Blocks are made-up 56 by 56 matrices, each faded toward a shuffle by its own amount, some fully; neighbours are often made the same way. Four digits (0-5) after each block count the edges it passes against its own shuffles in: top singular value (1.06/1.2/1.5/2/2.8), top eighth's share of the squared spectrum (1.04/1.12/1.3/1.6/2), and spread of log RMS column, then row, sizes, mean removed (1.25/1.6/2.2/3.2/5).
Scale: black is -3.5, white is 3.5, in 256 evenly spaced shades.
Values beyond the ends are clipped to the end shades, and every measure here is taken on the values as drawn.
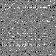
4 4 1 2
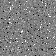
2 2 0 0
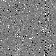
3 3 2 0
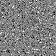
2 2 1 0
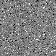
1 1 0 0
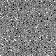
2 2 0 0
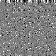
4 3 1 2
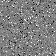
0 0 0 0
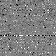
3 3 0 2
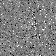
1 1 1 1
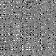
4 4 2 2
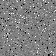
0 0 0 0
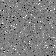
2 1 0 0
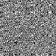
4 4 2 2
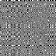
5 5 3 3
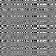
5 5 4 4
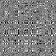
4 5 3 3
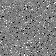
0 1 0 0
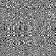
4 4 2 2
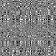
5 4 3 3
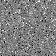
2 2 0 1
